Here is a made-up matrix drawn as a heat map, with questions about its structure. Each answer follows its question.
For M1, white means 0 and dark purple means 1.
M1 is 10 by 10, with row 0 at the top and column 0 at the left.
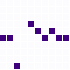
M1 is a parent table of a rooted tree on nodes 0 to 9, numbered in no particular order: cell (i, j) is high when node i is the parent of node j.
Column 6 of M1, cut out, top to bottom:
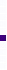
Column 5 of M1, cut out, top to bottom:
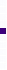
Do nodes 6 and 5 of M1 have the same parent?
no
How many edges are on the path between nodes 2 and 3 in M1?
4
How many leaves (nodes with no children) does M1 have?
6
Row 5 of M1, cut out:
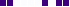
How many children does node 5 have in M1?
5
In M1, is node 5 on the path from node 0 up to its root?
yes
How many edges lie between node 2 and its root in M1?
4
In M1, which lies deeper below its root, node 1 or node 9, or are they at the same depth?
the same depth
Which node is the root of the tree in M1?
3
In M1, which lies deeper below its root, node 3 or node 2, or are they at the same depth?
node 2
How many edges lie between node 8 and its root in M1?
3
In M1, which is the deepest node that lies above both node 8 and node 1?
5
